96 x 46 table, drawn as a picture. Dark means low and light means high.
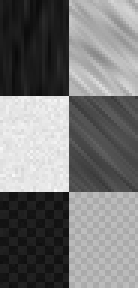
It is made of 3 by 2 panels. Panel 1,1: very low, streaked downward, faint in contrast. Panel 1,2: high, slanting down to the right. Panel 2,1: very high, fine-grained, faint in contrast. Panel 2,2: low, slanting down to the right, faint in contrast. Panel 3,1: very low, checkered, faint in contrast. Panel 3,2: high, checkered, faint in contrast.
